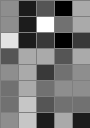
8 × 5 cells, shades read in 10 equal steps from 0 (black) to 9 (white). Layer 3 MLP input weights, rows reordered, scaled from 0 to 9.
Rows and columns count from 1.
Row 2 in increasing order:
1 4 5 6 9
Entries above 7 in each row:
0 1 1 0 0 0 0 0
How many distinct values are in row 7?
3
